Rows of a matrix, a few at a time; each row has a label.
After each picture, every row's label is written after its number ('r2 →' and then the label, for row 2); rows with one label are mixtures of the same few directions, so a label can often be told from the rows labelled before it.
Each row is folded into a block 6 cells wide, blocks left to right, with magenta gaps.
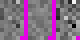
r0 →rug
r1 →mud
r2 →rug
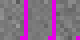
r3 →rug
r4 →rug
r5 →mud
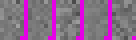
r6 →rug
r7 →rug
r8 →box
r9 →box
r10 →mud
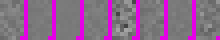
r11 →mud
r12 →box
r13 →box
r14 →mud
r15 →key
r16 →box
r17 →key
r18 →key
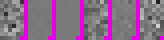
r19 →key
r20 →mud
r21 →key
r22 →box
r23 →rug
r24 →rug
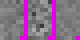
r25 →box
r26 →key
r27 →mud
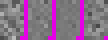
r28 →mud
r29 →rug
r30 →rug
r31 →key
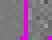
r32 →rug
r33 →rug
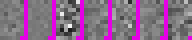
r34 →key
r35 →rug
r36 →key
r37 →box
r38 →rug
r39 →box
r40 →box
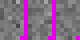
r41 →rug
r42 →box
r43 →mud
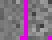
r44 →rug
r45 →key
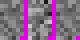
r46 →mud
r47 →box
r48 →mud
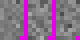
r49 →rug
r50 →mud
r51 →key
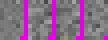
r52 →rug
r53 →box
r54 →box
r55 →key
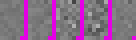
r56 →mud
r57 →box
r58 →rug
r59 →key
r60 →rug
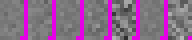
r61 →key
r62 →box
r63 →key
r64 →key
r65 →mud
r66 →key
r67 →mud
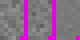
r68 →mud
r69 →key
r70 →key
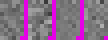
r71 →mud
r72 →box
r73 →rug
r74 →rug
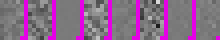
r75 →box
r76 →mud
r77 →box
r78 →mud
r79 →box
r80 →rug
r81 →rug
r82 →rug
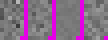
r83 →rug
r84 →key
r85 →mud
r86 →mud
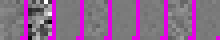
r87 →box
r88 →box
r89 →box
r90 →key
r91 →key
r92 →key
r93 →mud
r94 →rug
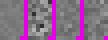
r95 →mud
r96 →key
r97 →key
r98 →box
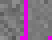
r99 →mud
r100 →rug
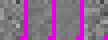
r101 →rug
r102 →box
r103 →box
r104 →box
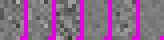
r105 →rug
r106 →rug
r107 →mud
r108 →key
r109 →key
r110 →mud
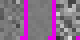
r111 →rug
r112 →mud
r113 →mud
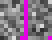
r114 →mud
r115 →key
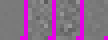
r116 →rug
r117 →rug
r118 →key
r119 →key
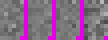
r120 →key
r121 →box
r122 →rug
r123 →box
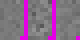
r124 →rug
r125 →key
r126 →box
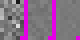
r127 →rug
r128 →mud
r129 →rug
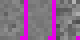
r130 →key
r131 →mud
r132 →box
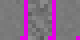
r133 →rug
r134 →mud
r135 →key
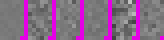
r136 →mud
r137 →mud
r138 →rug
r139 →key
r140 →box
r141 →key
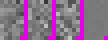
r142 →box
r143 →rug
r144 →mud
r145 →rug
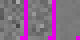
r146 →rug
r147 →key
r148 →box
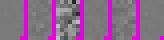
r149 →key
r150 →key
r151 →box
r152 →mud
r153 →box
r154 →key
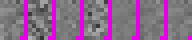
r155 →box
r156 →mud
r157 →rug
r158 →key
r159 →box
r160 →box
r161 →box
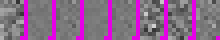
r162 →box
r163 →mud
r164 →rug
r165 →box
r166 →rug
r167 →key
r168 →mud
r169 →rug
